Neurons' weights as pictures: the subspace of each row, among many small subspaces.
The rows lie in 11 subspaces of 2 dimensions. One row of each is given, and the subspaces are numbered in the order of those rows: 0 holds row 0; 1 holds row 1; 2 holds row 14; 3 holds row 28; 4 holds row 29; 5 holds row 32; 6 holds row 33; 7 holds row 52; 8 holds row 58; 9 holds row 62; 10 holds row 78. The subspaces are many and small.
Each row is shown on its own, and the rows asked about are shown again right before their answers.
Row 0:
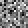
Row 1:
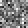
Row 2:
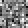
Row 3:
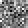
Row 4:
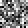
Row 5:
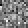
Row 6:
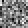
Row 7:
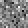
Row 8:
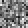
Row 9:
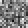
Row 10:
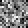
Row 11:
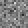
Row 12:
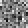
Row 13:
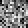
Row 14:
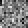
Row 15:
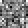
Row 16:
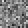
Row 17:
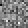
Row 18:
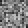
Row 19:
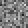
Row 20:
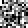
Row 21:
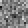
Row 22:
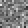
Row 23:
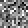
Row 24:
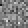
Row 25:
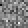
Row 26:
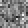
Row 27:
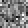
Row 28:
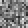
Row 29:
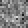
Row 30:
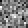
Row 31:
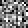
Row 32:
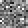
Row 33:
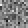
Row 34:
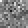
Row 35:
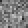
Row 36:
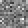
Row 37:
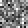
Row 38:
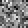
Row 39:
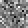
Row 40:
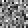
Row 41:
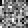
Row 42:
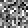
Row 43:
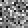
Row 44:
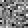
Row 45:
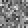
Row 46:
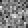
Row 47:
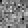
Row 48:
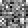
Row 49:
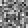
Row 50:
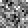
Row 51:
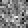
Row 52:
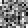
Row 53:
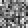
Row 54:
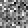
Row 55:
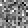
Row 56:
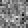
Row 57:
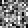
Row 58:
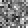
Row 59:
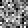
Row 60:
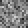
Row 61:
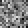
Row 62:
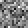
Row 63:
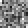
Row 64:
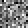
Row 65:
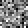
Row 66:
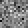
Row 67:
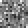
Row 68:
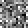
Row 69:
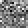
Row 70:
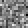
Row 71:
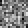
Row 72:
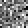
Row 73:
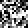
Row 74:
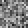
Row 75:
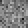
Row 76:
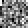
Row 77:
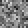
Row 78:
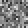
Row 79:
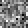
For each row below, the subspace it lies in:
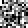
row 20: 7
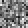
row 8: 3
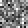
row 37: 1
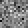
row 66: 2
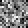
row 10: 8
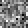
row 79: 4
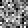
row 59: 1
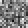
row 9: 3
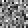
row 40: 10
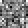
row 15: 5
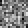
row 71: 7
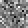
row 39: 8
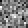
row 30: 6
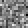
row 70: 5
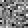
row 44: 5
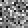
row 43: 2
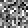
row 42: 9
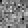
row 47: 7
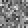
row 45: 10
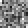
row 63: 7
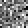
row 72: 1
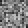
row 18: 0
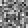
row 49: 0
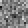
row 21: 6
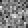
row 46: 6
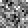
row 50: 10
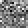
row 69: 3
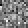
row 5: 6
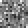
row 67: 0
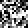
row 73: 9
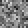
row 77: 10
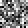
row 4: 1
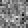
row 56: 4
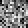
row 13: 3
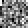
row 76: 2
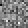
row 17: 6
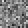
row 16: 8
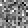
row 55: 9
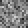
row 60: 8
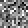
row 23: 9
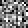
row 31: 9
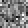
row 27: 4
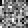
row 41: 2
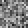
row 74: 3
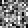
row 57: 7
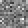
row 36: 5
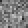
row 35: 9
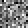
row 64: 8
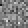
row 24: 6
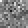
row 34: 0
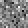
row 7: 10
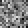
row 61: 8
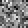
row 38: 10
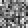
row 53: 3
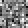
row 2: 5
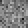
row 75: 3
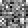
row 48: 5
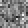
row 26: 4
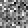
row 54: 7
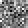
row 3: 2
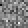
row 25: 6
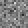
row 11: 0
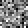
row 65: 1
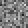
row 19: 0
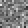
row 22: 1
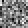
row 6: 2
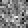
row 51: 4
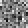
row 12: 9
